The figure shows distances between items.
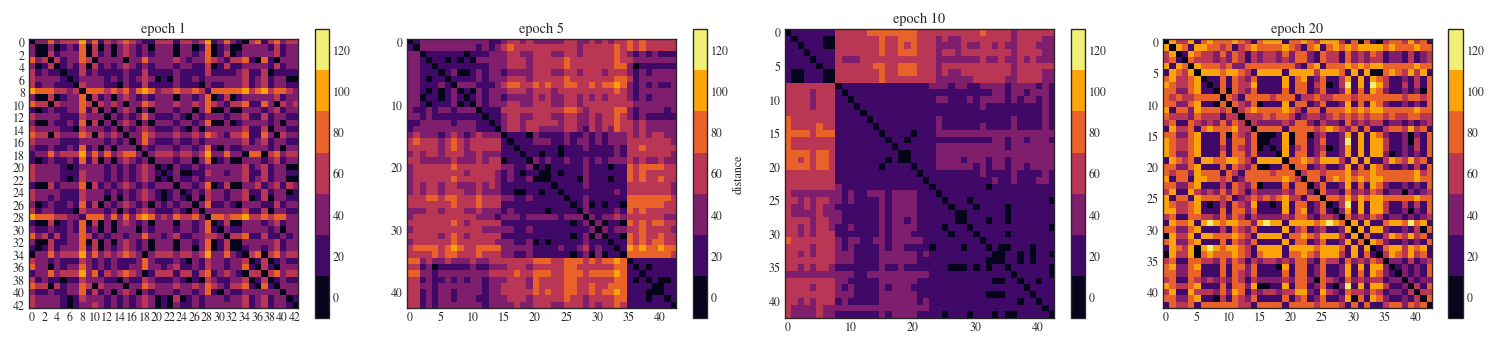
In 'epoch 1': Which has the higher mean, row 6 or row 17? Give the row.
6
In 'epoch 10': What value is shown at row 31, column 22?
20
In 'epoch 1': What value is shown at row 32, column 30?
20
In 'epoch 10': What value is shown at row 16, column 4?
60
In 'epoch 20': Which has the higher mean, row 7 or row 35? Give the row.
7
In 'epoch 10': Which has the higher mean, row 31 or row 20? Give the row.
20
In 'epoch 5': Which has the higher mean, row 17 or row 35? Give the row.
35
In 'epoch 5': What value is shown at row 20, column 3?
60
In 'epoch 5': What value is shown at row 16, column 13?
60
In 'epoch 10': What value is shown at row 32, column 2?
60
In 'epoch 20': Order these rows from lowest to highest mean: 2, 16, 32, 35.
32, 16, 35, 2
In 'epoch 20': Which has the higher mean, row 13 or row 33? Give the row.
33
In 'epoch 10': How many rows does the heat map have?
43
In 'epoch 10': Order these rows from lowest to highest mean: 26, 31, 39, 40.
26, 40, 39, 31
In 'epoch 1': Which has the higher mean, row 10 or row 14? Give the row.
10
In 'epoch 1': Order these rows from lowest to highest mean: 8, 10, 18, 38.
38, 10, 18, 8
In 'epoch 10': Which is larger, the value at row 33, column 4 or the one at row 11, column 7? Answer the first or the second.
the second
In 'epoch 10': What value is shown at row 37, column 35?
20
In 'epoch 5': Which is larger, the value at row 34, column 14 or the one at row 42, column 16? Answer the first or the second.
the first
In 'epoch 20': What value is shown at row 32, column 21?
80
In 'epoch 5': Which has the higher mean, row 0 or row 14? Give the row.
0
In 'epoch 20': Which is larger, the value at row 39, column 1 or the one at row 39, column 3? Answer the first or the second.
the first
